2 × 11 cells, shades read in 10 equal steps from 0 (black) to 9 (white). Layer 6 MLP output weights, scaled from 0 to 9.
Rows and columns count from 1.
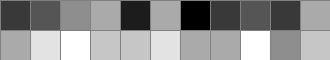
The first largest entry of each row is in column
4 3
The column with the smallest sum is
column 7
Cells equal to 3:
2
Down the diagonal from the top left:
2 8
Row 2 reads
6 8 9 7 7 8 6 6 9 5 7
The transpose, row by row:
2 6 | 3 8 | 5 9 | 6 7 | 1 7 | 6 8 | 0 6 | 2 6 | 3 9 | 2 5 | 6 7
